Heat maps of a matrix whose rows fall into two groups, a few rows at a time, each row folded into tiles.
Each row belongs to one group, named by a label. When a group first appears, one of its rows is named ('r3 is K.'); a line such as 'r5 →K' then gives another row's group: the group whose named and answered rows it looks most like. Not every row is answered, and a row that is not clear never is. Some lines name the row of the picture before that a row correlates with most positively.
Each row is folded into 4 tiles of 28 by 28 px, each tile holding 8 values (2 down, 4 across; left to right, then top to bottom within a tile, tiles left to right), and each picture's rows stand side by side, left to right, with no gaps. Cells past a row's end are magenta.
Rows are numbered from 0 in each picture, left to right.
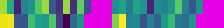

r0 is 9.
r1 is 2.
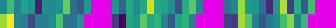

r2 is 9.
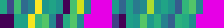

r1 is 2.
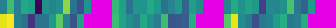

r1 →9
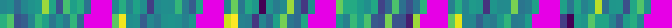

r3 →9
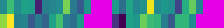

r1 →2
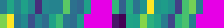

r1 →2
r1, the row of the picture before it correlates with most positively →1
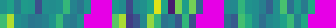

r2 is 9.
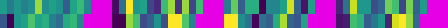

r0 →2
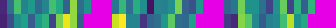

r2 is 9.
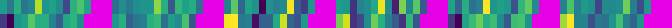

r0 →2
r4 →2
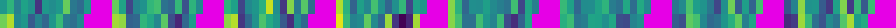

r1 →9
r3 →9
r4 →9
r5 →9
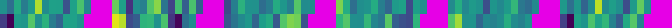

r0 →2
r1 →9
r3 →9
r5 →2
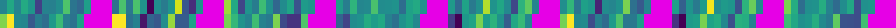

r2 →9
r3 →2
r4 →2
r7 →9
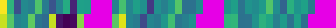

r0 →9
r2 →9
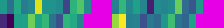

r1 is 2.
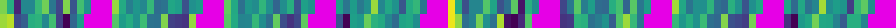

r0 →9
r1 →9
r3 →2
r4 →9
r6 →9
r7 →2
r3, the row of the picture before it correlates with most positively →0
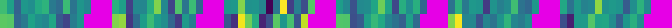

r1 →9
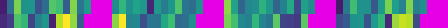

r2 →9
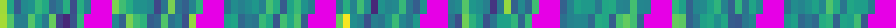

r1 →9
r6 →9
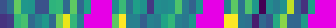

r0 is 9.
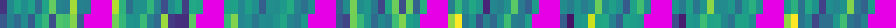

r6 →2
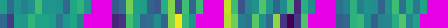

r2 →9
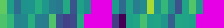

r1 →2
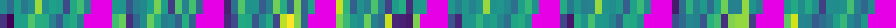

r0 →2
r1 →9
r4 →2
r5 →2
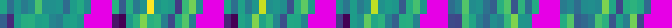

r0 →2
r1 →2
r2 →2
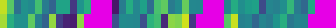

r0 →9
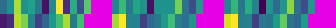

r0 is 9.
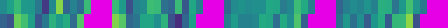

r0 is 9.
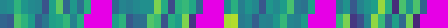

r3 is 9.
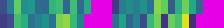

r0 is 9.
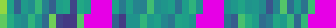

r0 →9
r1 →2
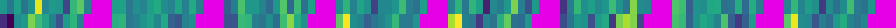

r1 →9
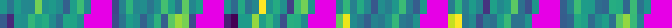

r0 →2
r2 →2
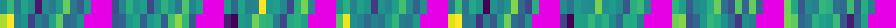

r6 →9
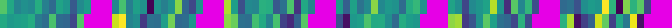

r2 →9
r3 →2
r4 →9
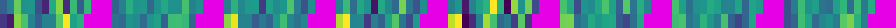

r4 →9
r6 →9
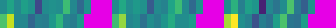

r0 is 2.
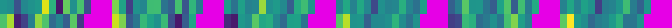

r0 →9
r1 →9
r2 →2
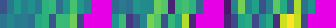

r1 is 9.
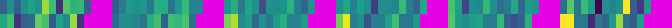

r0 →9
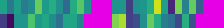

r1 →9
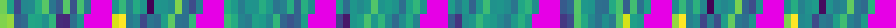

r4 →2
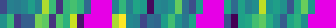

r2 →2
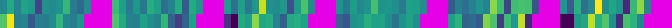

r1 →9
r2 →2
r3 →2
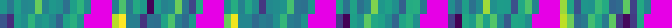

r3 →2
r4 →2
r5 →9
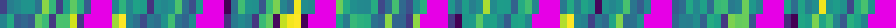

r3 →9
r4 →2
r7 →2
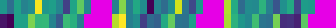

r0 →2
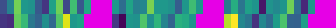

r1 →2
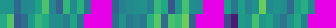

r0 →9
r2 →2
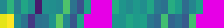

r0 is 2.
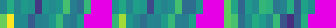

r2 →9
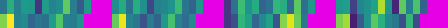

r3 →9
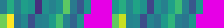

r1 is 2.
